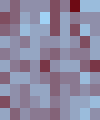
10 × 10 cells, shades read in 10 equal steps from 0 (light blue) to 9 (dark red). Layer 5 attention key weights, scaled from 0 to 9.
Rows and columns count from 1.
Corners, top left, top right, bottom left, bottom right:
3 1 2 3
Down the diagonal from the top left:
3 5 1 2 4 3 4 4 2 3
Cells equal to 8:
0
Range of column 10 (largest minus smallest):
6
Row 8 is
2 3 4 2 2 5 3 4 3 4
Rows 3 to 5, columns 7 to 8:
2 6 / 2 3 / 3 4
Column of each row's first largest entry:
8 1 6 9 6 5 1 6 1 2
